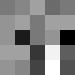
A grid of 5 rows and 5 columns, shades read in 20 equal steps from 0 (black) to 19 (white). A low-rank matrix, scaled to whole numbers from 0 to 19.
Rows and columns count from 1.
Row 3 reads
11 2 9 11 0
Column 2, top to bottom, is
10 12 2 12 10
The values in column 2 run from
2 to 12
